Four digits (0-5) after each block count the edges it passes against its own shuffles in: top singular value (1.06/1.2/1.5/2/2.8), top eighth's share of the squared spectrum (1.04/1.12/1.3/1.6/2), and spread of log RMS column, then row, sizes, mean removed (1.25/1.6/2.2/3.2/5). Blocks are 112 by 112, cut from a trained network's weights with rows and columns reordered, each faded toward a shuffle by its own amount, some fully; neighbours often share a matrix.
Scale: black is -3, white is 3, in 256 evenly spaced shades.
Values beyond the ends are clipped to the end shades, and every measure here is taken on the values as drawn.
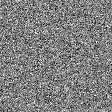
0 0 0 0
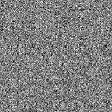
3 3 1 2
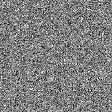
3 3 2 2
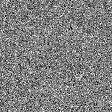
2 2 0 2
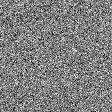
0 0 0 0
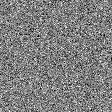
0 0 0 0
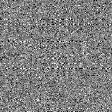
4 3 0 3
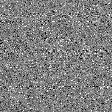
3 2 0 2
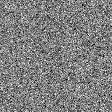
0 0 0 0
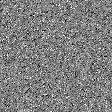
2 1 0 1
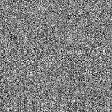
4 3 1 2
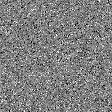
2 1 0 1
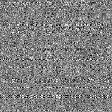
4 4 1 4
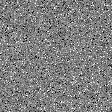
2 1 0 0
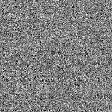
3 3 1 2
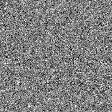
2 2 1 1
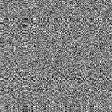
5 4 1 3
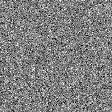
2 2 0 1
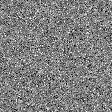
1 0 0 0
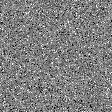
1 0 0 0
